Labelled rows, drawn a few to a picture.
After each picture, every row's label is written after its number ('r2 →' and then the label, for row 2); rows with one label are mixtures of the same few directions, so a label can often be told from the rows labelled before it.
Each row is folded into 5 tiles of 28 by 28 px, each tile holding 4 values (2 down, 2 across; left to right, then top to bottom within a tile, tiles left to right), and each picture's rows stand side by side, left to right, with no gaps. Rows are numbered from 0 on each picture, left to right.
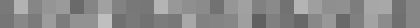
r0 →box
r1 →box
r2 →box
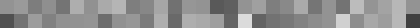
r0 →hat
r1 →box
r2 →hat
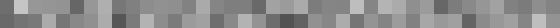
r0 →box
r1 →hat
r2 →hat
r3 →box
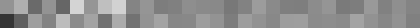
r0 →hat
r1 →box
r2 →hat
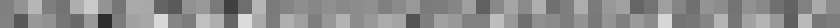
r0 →box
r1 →box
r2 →hat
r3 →hat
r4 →box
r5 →box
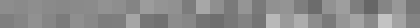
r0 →hat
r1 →hat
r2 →box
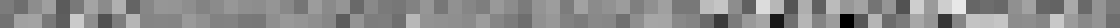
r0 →hat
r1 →box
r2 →hat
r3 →box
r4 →box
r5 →hat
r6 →hat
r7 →hat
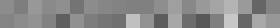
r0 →hat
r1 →box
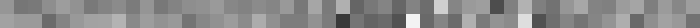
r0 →box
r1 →box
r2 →hat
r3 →box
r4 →hat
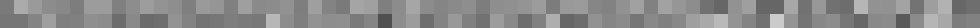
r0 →box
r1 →hat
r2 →box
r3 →hat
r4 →hat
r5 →hat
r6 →box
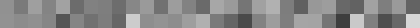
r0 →hat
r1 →box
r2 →hat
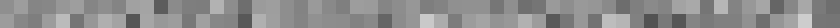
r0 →hat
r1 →box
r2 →box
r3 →hat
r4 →box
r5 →box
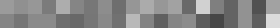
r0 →hat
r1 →hat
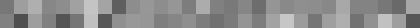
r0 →box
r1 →hat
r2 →hat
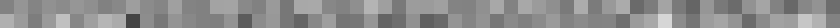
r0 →hat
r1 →box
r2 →box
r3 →hat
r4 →box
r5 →box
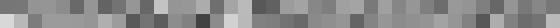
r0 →hat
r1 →box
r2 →hat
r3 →hat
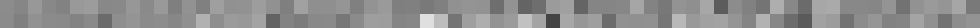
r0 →box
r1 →hat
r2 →box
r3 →hat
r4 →box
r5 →box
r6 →hat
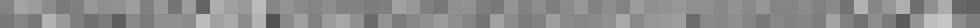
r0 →box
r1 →hat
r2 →box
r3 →hat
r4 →hat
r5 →hat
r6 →box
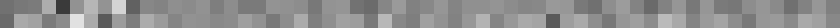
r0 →hat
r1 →hat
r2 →box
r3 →hat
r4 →box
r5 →box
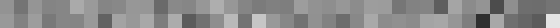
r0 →box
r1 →box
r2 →box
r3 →hat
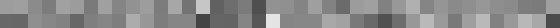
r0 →hat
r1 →hat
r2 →box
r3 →hat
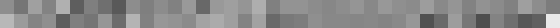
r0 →hat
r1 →hat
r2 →hat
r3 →hat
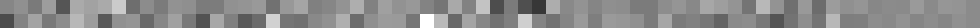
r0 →hat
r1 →hat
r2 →hat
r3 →hat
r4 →box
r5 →hat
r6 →hat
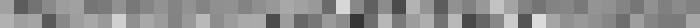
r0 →box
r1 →hat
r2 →hat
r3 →box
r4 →hat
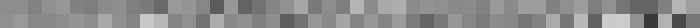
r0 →box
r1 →hat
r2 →hat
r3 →hat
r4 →box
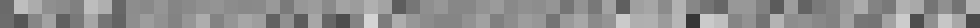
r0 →box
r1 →hat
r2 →box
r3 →hat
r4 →hat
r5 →hat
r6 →hat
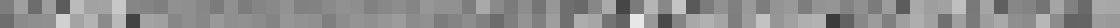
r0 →hat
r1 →hat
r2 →box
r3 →hat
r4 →hat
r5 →hat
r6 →hat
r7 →box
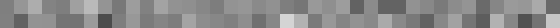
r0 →box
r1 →box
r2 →hat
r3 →hat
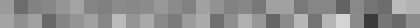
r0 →box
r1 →hat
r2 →box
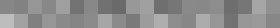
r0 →hat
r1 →box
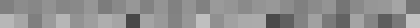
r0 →hat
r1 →hat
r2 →hat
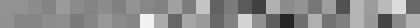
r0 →hat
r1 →hat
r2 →hat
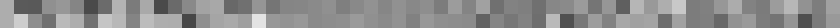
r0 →box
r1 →box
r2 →hat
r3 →hat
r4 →hat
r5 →box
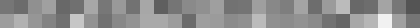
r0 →hat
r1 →box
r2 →box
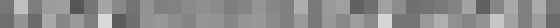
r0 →box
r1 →box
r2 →box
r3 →hat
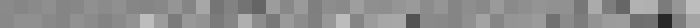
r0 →hat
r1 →hat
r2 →hat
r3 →hat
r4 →box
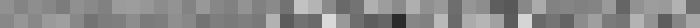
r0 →box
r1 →hat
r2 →box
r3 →box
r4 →hat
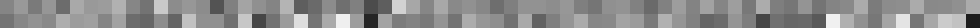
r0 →hat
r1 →box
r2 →box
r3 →box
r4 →box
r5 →hat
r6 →hat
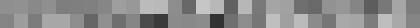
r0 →box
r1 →hat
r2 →box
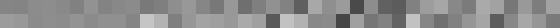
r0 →hat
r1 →hat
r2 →hat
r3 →hat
